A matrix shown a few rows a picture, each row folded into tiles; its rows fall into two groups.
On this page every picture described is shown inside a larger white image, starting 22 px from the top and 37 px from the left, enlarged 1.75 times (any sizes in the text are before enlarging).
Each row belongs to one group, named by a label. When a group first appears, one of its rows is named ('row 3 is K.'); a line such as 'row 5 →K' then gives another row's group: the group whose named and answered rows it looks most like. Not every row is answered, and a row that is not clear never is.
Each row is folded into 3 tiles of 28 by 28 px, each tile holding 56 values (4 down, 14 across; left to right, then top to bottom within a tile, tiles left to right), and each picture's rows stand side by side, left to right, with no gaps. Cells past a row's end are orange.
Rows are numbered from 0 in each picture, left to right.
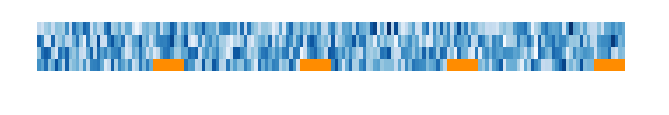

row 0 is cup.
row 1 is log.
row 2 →log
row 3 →cup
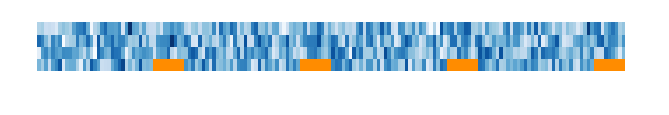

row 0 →cup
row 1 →cup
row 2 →cup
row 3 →cup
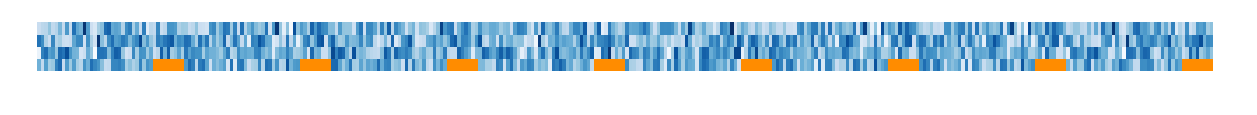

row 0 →cup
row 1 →cup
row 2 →cup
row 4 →log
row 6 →cup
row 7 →cup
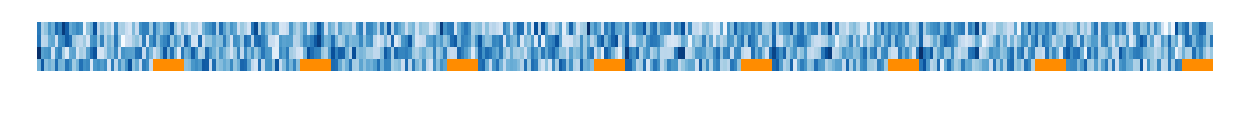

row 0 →log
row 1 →cup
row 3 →cup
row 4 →log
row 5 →log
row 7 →cup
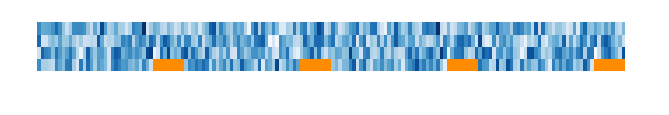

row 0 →log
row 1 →cup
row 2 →log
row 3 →log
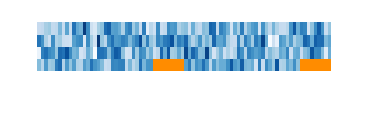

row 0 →cup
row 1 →cup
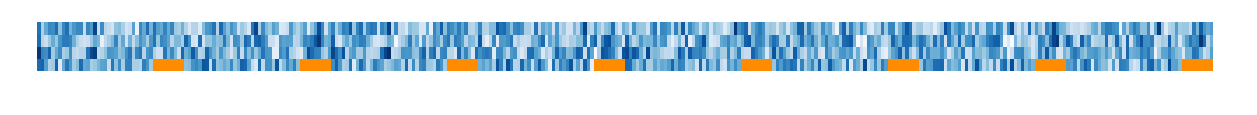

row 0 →log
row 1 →cup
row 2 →log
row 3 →log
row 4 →cup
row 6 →cup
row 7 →cup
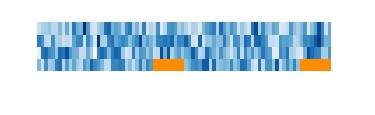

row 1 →cup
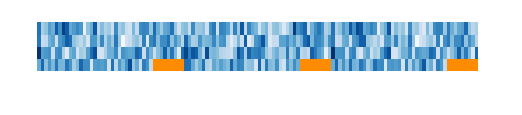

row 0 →log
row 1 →cup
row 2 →log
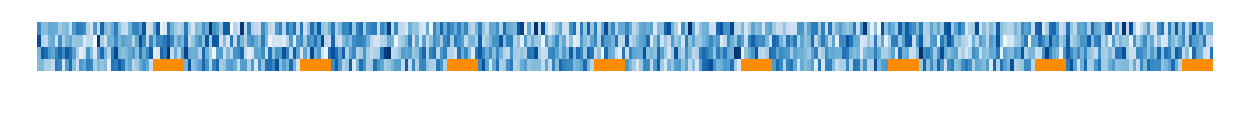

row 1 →log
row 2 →log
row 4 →log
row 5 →cup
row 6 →log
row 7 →log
